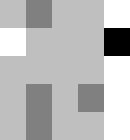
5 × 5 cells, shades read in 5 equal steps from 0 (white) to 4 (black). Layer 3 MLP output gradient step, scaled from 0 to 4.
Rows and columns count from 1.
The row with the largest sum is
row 2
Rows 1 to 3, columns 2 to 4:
2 1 1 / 1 1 1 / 1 1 1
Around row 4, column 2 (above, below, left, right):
1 2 1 1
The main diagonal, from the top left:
1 1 1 2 0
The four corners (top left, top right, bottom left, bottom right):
1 0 1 0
